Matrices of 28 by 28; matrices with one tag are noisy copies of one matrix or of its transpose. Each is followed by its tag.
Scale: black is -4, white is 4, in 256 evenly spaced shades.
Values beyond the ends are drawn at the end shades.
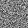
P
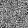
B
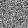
B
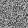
P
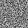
P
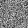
B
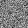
B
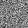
B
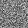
P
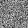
B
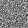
P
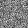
B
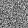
P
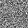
P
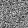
B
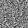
P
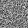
P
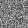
B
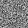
P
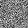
B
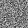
P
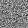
P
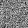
B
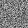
P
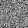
B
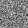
P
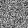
B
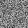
B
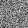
B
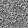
P
